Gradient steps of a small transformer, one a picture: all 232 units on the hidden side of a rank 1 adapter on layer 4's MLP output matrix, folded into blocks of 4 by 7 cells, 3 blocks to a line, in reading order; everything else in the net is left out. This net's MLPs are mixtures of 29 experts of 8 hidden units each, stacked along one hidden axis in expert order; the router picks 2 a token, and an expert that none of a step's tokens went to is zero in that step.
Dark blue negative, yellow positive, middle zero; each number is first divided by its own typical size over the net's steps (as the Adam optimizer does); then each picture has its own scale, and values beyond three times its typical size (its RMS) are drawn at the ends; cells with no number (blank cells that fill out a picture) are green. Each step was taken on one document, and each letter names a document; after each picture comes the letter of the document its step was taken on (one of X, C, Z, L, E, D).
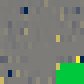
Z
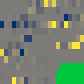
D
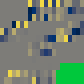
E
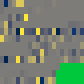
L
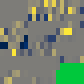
E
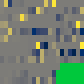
L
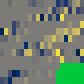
E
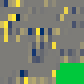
L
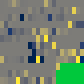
L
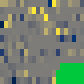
D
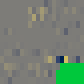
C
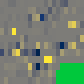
C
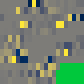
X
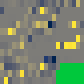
X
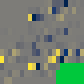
C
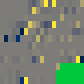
Z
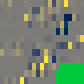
C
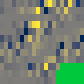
X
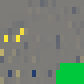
Z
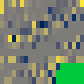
X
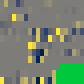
L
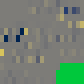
Z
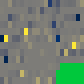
D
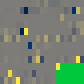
Z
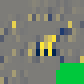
E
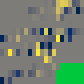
E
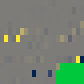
Z
